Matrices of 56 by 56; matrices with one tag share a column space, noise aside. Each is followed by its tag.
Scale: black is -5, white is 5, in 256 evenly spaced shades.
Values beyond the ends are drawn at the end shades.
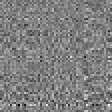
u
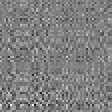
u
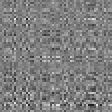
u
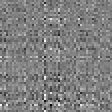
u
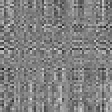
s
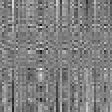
s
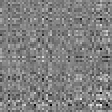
u
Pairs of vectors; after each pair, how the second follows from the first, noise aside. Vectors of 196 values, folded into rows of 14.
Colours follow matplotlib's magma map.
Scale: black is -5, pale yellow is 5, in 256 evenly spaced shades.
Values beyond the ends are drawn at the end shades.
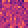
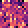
scaled up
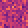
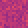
shrunk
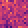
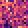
scaled up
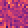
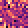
scaled up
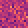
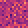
shuffled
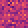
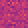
shrunk
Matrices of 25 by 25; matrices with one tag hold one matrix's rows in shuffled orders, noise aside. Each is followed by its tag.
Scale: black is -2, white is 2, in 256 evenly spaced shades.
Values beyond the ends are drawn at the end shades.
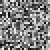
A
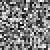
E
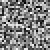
E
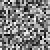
A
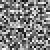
E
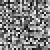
A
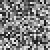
A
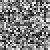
A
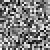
A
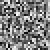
A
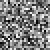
A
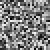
E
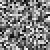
E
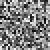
A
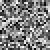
E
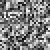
E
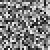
A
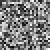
E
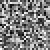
E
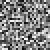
E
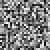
A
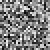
A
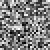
E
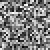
E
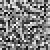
A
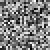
A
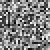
A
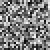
A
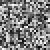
E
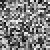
E
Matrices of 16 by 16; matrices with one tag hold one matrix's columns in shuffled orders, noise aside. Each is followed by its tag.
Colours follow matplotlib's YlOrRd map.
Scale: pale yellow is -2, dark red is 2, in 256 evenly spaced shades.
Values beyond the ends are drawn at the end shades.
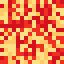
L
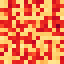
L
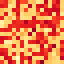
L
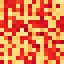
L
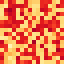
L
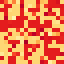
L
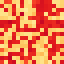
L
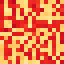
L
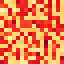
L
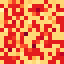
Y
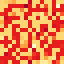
Y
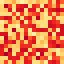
Y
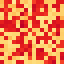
L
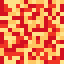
Y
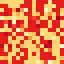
L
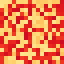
Y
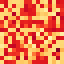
L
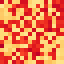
L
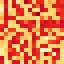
L
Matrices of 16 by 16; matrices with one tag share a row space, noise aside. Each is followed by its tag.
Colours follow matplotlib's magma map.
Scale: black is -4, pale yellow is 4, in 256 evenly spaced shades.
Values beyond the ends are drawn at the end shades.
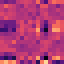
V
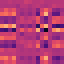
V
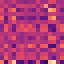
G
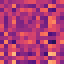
G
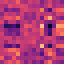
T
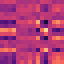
V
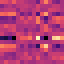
V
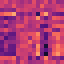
V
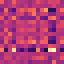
G
